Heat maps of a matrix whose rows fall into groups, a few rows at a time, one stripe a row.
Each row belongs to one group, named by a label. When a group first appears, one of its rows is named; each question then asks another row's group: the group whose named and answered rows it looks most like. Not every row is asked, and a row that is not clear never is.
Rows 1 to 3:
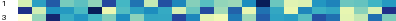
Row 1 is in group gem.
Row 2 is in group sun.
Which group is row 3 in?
gem
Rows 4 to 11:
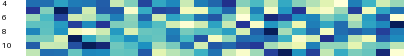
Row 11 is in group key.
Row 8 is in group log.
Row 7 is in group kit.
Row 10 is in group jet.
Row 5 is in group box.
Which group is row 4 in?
box
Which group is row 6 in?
key
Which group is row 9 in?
gem
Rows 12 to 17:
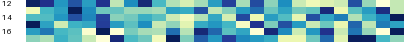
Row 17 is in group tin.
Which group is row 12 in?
box
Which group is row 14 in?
kit
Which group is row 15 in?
box
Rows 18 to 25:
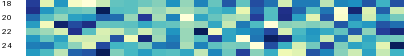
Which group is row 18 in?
log
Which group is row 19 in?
box
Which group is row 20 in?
box
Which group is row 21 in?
kit
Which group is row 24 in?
sun
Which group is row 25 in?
jet
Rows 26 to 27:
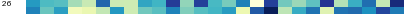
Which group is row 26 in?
sun
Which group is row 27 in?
log
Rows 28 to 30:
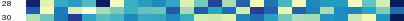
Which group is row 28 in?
sun
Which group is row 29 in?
log
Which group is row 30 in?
gem
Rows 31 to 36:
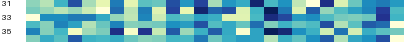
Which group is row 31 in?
tin
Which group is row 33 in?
key
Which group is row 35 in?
key
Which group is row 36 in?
tin
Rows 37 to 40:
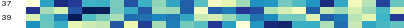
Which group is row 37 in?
gem
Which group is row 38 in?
jet
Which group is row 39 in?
gem
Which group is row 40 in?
key
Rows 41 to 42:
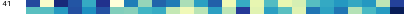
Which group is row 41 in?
sun
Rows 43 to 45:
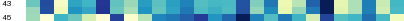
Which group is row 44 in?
jet
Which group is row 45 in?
tin
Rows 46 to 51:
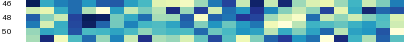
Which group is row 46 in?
box
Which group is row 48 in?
jet
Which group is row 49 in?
jet
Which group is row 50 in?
tin
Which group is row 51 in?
key
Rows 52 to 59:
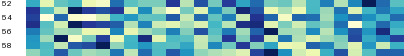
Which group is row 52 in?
tin
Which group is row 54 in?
log
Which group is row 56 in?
log
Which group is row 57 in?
box
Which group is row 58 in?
jet
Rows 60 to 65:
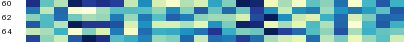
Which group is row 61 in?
log
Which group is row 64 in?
key
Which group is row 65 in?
jet
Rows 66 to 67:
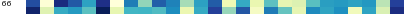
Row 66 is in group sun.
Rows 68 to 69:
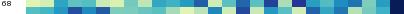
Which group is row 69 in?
kit
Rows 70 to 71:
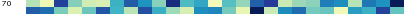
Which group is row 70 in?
gem
